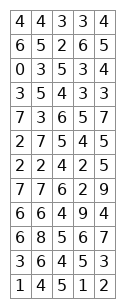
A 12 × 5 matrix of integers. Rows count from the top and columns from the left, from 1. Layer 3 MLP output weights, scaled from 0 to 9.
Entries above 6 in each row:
0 0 0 0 2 1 0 3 1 2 0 0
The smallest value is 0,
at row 3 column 1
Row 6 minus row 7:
0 5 1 2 0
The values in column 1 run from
0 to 7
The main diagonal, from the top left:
4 5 5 3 7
